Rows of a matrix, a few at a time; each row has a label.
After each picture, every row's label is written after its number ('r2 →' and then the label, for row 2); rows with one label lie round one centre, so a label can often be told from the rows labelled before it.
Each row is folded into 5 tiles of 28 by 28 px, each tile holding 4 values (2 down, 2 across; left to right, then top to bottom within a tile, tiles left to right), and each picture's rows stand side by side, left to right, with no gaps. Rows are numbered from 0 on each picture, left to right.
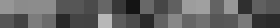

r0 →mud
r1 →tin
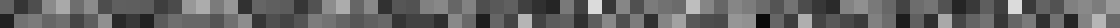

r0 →tin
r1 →tin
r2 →tin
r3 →mud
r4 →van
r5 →mud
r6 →mud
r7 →van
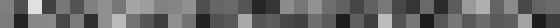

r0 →van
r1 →mud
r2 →mud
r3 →tin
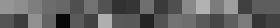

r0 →mud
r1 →tin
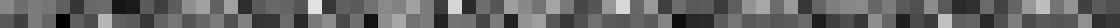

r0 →mud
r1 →tin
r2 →van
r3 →van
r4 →tin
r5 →tin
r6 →mud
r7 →tin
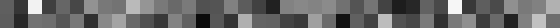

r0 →van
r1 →mud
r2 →mud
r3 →van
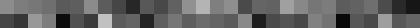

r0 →mud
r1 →tin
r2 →mud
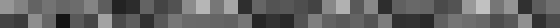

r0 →mud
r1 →tin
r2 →tin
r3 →tin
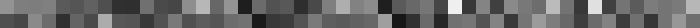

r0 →mud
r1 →tin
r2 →tin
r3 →van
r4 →van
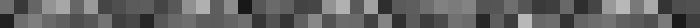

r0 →tin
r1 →tin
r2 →tin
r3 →mud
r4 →tin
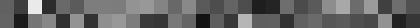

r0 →van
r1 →mud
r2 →tin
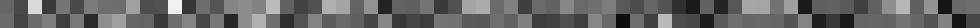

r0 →van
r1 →van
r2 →tin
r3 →tin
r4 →mud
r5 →tin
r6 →tin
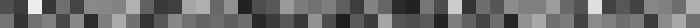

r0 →van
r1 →tin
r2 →mud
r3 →van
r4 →van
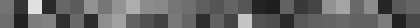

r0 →van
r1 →mud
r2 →tin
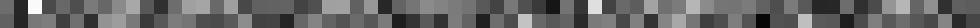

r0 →van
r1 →tin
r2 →tin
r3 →mud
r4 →van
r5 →mud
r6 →tin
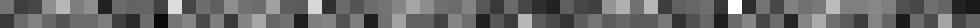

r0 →tin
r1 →van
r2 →van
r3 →mud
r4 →tin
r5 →van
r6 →mud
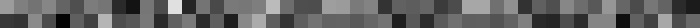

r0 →mud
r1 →van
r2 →tin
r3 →tin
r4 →mud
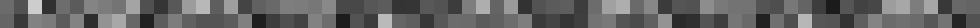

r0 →van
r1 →tin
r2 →mud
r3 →tin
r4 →tin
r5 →mud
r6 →tin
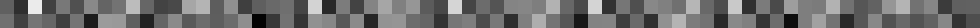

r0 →van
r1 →tin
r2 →van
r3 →van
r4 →van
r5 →van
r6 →tin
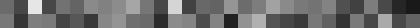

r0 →van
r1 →van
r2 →mud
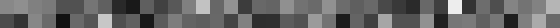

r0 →mud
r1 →tin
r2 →mud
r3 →van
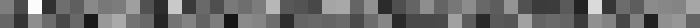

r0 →van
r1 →van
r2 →tin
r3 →mud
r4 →van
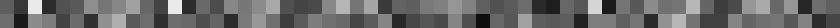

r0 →van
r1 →van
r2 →tin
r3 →mud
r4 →van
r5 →tin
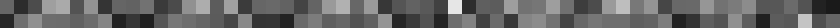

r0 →tin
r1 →tin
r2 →tin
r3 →van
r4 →tin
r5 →mud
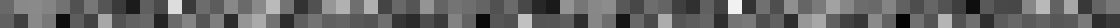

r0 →mud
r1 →van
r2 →tin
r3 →mud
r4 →mud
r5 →van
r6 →mud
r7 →tin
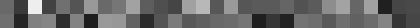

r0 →van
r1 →tin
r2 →tin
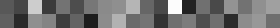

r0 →van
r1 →van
